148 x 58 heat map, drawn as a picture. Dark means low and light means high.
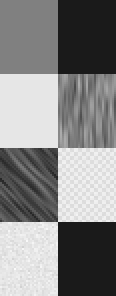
It is made of 4 by 2 panels. Panel 1,1: middling, flat. Panel 1,2: very low, flat. Panel 2,1: very high, flat. Panel 2,2: middling, streaked downward. Panel 3,1: low, slanting down to the right. Panel 3,2: very high, checkered, faint in contrast. Panel 4,1: very high, fine-grained, faint in contrast. Panel 4,2: very low, flat.
